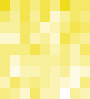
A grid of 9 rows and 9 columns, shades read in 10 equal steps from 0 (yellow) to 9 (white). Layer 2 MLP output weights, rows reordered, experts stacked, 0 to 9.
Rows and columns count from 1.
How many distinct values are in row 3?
6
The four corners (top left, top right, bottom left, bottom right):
0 3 4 6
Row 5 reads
4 4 4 2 4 6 4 6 3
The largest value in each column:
7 8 7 6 7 7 9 8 7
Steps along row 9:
up up down up same up down up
